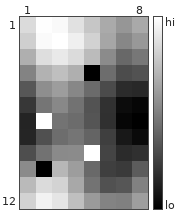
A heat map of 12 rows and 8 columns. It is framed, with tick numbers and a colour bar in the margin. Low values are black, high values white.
Lone odd cells: 4, 2 higher and 2 lower than their neighbours. Stripes: none. Ninth with the highest average: top left. Average level on the scale: 50%. Ninth with the lowest average: middle right.
